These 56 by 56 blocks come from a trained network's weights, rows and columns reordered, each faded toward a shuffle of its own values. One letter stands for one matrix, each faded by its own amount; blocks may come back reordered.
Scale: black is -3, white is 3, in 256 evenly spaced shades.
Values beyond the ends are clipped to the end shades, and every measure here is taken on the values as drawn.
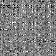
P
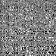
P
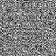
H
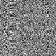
H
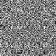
H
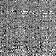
P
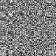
H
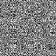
H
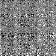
P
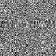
H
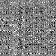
P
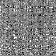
P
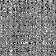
P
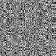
H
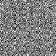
H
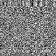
H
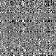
P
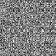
H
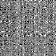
P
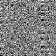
H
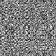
H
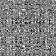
P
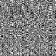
H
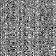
P
